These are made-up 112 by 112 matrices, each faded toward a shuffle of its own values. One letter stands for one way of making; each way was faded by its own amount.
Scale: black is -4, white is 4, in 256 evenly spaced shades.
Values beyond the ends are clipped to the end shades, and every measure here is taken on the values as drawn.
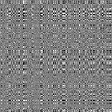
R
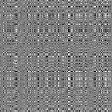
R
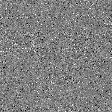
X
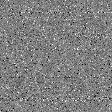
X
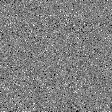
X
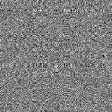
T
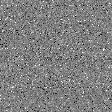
X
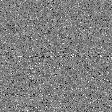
X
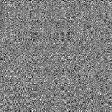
T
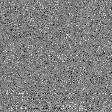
X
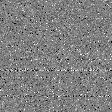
X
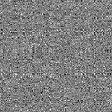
T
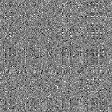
T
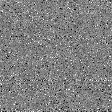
X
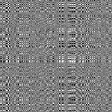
R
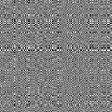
R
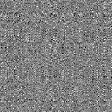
T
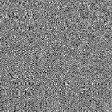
T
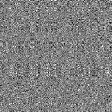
T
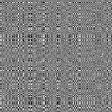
R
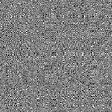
T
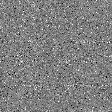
X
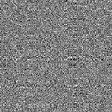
T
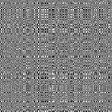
R
